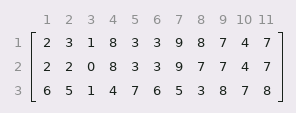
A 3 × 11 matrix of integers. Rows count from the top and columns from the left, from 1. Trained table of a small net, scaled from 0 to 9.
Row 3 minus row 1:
4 2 0 -4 4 3 -4 -5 1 3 1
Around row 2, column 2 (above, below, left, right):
3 5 2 0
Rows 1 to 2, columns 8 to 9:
8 7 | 7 7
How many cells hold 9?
2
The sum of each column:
10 10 2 20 13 12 23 18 22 15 22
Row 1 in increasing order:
1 2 3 3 3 4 7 7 8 8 9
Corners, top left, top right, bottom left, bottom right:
2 7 6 8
